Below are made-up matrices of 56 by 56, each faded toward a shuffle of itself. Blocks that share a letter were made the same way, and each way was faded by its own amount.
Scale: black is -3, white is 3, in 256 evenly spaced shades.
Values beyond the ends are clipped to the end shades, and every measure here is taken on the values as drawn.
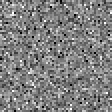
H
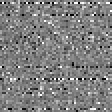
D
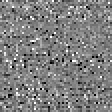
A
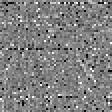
A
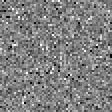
H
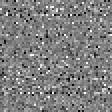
A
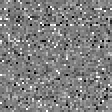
A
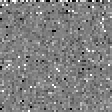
A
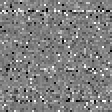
A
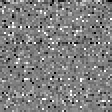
A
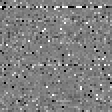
A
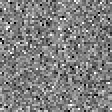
H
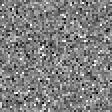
H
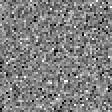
H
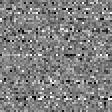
D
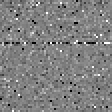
A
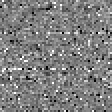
A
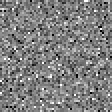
H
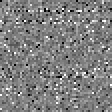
A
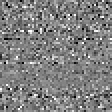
D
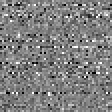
D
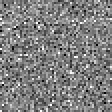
H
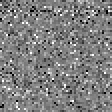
A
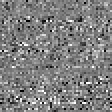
D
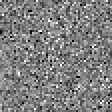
H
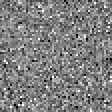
H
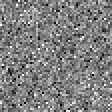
H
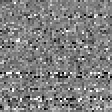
D
